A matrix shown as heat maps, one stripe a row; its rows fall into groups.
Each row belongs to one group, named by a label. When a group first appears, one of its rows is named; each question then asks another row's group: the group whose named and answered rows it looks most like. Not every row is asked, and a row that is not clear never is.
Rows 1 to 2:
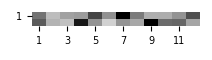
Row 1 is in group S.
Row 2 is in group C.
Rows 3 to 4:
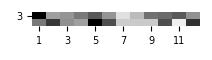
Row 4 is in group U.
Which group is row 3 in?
C
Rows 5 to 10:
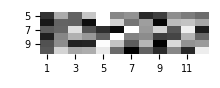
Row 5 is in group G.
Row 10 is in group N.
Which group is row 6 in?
C
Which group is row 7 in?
U
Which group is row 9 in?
C
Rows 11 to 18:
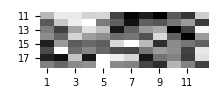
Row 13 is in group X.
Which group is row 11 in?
N
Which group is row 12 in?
S
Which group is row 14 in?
X
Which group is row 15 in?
C
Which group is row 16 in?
N
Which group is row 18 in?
G
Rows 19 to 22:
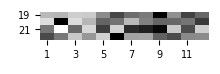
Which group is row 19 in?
N
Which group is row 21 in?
N
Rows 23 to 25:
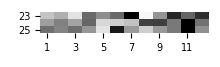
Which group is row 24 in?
G
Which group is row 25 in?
X
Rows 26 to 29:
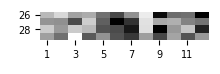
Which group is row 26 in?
S
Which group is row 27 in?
S
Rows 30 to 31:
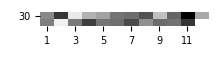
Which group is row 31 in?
N
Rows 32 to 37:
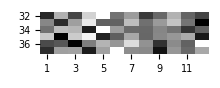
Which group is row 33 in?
U
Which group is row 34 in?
G
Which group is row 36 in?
C
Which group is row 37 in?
C
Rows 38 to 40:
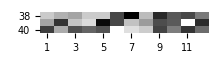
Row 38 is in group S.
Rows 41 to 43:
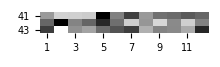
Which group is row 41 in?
S
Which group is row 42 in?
U
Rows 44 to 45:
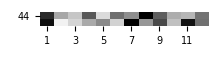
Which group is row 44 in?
G
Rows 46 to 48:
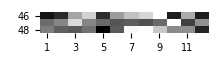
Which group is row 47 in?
N
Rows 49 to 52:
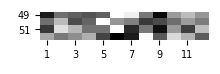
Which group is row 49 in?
C
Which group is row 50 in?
G
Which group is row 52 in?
S
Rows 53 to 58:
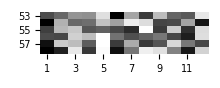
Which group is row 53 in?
X
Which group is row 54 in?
C
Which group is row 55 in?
N
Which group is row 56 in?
X
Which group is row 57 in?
G
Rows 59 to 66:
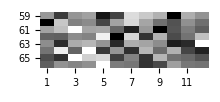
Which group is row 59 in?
U
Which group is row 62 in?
X
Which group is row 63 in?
X
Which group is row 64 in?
S
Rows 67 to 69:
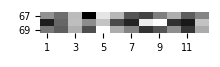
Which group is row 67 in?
G
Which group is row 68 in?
X
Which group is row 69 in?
G
